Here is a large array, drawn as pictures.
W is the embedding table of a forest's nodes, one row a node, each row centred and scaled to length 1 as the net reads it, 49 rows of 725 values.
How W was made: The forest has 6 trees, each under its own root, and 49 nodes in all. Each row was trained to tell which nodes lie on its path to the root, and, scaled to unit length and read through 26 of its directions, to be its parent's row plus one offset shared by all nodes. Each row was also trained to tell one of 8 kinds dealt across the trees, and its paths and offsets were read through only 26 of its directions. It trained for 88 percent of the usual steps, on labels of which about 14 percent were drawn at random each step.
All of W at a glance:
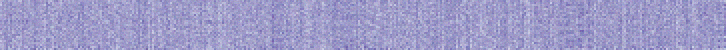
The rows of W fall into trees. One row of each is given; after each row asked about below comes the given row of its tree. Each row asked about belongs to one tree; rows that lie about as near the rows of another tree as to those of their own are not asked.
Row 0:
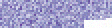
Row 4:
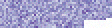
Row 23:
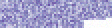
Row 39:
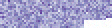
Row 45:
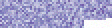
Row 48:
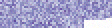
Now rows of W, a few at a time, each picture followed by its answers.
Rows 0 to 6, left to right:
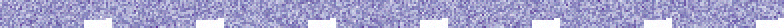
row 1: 48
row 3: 48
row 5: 4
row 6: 0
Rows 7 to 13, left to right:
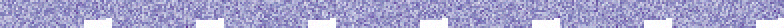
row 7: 39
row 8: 4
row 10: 45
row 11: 0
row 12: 0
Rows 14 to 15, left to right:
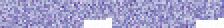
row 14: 23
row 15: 4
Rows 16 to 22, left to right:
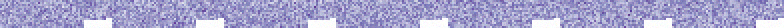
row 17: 45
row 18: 0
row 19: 48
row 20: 23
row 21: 4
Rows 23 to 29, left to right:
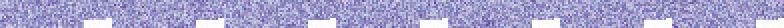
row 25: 39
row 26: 0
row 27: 48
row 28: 23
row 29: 48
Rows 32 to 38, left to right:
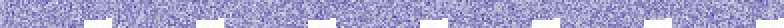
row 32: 4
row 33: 4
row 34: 39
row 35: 0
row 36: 23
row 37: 45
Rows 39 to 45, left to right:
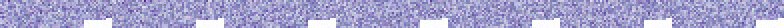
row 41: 4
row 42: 45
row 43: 23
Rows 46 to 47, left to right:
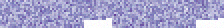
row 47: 4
